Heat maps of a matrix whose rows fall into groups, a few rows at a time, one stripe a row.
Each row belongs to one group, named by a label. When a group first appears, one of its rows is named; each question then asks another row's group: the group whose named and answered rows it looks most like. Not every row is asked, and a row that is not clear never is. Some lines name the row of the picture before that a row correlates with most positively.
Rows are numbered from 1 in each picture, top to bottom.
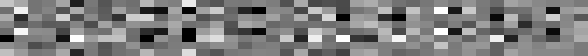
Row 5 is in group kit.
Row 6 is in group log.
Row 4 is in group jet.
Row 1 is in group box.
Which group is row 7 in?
kit
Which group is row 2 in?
kit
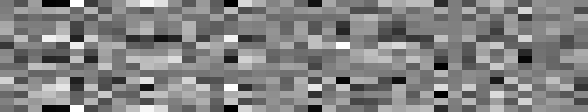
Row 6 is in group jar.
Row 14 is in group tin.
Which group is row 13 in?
jar
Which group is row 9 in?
jet
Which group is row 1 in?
jet
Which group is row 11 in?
kit
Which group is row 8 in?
jet
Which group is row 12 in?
box
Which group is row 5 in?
box
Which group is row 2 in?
jar
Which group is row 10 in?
tin
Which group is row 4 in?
box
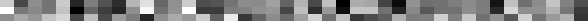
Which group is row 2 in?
box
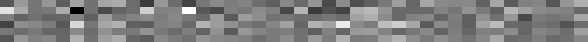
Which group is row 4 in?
log
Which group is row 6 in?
log
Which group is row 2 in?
box
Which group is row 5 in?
jet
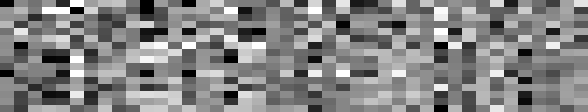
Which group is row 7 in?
tin
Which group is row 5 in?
kit
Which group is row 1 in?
log
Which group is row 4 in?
box
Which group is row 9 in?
jet
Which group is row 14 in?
jet
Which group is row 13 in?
kit
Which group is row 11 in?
log
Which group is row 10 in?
log
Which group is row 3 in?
kit
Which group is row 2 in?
jar
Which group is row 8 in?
jet
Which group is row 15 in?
jet
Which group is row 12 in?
jet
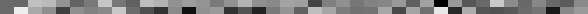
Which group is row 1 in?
tin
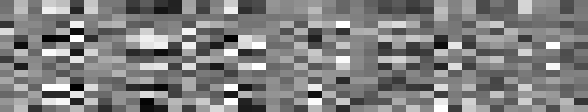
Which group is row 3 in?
kit
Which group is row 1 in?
jar
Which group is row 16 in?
kit
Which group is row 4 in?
log
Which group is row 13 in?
jar
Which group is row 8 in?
jar
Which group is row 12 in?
box
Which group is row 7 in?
tin
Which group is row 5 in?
box
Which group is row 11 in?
kit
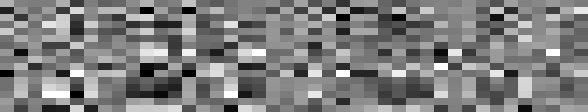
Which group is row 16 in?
jet
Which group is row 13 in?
jar
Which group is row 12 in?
jar
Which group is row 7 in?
jet
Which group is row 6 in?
jar
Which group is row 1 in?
box
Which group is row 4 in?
jar
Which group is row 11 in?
log
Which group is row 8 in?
tin
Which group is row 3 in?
box
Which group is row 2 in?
log
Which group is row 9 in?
tin
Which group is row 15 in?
box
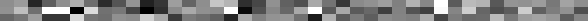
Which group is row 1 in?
kit
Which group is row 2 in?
jar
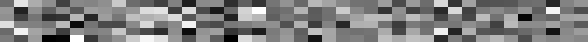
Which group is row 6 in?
jet
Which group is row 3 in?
jet
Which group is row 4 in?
box
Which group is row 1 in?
kit
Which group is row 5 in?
kit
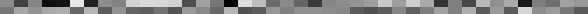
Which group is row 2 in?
jar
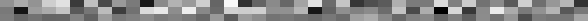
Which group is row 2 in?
tin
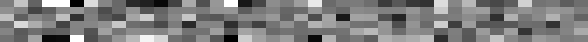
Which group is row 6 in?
jet
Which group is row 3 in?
box
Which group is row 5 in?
jet
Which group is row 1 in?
jar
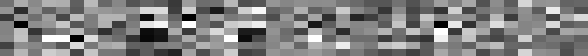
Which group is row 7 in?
log
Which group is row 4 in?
tin
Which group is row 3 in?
log
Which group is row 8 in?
jar
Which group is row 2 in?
tin
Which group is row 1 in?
jar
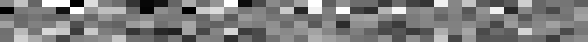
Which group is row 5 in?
jar
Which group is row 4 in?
box
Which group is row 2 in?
log
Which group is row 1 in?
jar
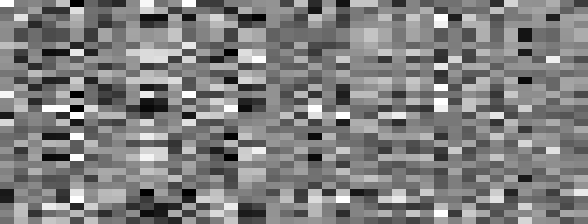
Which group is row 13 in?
kit
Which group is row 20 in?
jet
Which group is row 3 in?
kit
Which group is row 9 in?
tin
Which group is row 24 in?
box
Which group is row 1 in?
box
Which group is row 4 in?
kit
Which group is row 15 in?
kit
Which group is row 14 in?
box
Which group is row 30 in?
jar
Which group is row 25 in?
tin
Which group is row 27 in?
jet
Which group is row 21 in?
jar
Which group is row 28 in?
log
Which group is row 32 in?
jar
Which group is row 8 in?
jet
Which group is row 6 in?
jet
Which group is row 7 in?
box
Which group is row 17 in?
log
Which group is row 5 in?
jet
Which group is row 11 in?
tin
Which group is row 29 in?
log
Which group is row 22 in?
tin
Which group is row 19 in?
jet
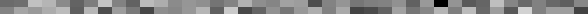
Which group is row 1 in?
tin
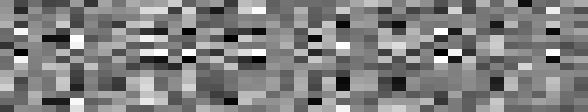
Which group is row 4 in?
box
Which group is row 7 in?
log
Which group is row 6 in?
jet
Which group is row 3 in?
box
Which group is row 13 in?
box
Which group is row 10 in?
jar
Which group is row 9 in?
kit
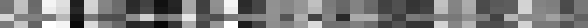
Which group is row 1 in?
jar
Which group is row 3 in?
box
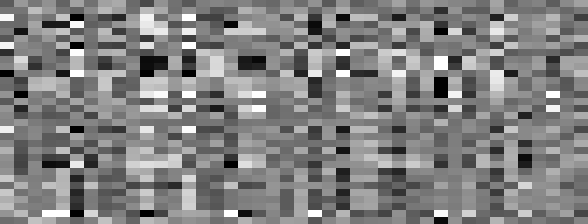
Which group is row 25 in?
box
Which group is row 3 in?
box
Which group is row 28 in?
box
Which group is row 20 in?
jet
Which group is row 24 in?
jet
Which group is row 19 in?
box
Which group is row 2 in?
tin
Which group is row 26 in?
box
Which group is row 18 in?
kit
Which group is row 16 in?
tin
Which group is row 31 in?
jar
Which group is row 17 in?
jet
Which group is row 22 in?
box
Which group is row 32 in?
tin
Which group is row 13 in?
tin
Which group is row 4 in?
jet
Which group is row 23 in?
jet
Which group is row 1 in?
log
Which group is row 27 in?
jar
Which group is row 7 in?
box
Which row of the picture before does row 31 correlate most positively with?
4
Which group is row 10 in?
kit
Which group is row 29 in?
box
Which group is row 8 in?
log
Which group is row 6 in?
log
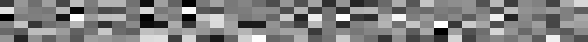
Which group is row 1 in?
log
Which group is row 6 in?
tin
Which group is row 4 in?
kit
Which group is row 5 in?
tin
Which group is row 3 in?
log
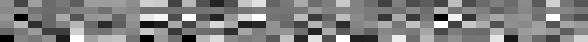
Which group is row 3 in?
tin
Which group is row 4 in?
kit
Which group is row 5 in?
jet
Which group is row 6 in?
log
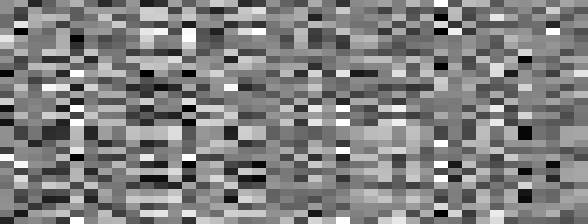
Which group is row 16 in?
log
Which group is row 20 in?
jet
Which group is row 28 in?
jet
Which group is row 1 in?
kit
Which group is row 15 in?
box
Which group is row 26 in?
kit
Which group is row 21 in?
kit
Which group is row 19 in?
jet
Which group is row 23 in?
box
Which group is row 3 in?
tin
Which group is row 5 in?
tin
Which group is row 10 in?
tin
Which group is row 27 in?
jar
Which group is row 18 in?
log
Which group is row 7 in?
box
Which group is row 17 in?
jar
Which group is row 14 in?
log
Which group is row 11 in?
log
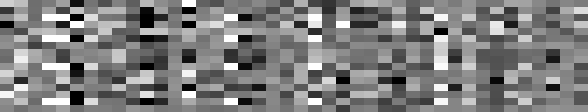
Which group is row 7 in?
kit
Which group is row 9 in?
kit
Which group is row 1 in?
box
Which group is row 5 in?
tin
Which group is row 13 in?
kit
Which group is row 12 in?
box
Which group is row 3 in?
jar
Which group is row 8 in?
kit
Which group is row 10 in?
jar
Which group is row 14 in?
box
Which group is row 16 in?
box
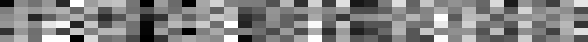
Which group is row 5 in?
log
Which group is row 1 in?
log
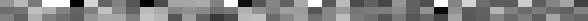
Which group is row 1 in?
jar
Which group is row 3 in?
tin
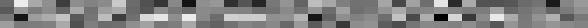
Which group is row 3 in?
tin
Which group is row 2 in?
log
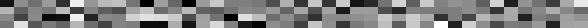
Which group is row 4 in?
kit
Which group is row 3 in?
jet
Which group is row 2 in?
box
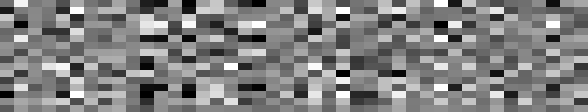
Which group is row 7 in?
box
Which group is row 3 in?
box
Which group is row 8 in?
tin
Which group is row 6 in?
kit
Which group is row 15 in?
jar
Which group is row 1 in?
kit
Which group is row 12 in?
log
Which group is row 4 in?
tin
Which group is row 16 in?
log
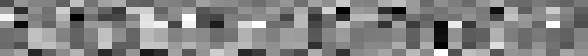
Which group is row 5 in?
tin
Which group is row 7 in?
tin
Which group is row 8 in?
kit
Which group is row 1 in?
log
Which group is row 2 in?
box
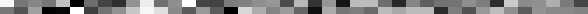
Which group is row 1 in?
box
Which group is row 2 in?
jet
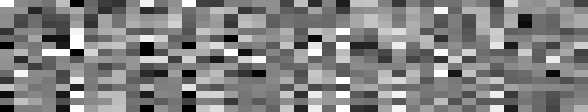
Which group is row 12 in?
log
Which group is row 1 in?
box
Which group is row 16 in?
log
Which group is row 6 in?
jet
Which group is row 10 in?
kit
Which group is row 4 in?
jet
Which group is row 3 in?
jet
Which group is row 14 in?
log
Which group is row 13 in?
box
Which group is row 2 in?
kit
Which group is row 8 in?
jar
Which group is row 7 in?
log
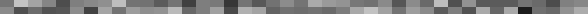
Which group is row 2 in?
jet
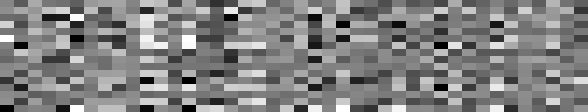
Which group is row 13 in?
tin
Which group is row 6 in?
box
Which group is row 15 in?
tin
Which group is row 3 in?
jet
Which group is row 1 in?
tin
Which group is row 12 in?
log
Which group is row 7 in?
tin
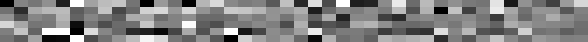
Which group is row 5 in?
jar
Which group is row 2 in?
tin
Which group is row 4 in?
box
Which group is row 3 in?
box
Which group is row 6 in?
jet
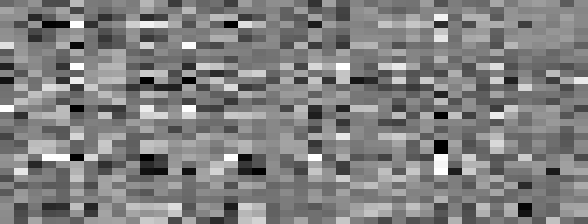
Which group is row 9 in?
kit
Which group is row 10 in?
log
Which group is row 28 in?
log
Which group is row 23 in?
jar
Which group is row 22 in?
tin
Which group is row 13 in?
jar
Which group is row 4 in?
jet
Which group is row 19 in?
jet
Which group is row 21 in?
tin
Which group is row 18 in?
box
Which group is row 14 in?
tin
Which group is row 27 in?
jet
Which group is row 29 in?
kit
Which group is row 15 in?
kit
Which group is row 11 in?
tin
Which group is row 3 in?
kit
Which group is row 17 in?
tin
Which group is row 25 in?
kit
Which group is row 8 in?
log
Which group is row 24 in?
kit
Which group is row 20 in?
log
